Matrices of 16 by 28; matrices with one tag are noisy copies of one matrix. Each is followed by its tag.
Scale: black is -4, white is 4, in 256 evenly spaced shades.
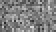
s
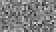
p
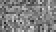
s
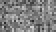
s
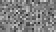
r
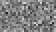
p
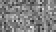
s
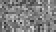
s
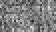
s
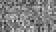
s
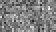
s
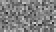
p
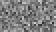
p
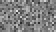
r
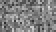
s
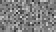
r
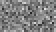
p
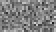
p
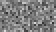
p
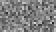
p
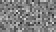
r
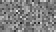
r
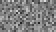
r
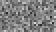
p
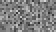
r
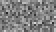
p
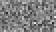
p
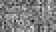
s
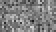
s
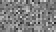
r
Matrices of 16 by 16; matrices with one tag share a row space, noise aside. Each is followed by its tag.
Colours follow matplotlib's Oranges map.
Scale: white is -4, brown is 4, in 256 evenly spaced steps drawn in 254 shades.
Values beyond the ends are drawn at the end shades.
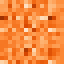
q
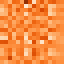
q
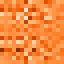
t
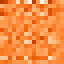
q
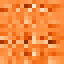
q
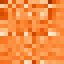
q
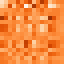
q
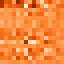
t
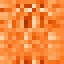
q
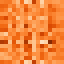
q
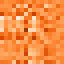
t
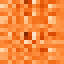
q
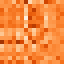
t
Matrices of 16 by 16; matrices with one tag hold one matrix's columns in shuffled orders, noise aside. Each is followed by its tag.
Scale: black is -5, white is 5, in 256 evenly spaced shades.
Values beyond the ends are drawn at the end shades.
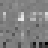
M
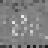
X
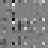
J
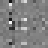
J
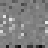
X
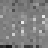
X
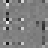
J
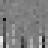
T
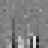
T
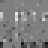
M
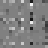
J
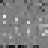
X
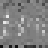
X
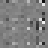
J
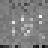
X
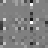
J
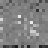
X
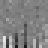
T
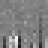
T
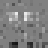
M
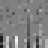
T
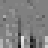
T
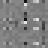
J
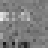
M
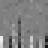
T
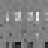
M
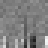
T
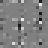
J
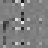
J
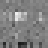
M
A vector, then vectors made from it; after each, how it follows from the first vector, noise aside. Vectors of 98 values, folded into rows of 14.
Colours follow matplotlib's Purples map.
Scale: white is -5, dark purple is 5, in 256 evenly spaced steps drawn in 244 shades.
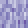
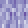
negated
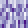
scaled up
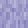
shrunk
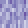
negated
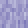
shrunk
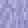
shrunk
